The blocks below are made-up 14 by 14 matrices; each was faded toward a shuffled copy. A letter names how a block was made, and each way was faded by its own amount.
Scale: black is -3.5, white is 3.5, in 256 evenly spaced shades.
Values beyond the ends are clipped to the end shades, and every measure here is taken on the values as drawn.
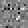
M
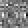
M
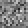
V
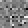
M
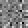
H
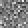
V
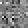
H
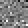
H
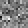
H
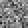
V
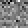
H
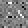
M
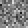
V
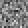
V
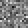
V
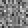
V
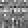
M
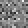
H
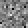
V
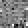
H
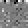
M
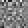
M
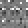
M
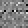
H
